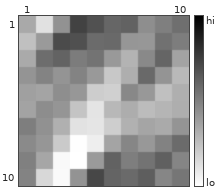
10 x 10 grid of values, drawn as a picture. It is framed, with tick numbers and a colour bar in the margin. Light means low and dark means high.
The middle left is the smoothest part. The grain runs diagonally up to the right. The halves do not mirror each other. On average the colour sits 40% of the way up the scale.
